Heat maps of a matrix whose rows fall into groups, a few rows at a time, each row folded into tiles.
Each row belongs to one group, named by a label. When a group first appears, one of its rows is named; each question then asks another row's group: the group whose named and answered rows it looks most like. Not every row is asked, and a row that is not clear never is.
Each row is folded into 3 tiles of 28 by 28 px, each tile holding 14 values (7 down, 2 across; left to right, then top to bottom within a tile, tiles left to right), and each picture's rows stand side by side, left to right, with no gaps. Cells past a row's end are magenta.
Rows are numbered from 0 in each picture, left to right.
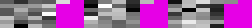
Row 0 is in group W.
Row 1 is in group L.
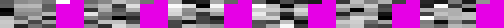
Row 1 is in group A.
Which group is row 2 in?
A
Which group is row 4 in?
L
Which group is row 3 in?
A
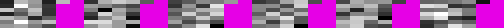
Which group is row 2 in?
W
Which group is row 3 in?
W
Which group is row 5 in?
A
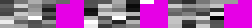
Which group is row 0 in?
L
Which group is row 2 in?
W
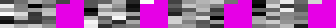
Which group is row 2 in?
L
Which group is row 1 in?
L
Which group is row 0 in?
A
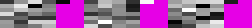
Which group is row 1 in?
L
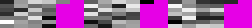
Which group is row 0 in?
L
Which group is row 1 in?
A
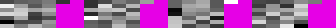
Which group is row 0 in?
A
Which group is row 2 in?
L
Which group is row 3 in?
W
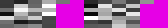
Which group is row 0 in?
W
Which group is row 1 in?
W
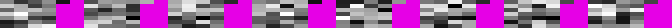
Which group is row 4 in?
W
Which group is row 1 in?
L
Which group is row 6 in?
A
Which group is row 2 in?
A
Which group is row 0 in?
A
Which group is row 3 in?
A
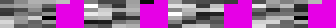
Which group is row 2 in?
A
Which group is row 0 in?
L
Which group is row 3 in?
L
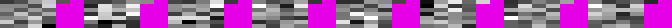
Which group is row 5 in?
L
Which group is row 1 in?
W
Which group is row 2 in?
W
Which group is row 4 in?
W
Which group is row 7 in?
A
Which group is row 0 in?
W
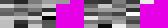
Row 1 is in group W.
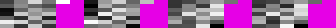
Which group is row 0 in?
L
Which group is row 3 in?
W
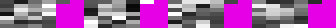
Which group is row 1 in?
L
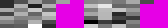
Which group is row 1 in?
A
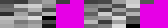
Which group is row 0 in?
W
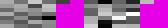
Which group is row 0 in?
A
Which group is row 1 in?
W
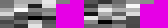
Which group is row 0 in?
A
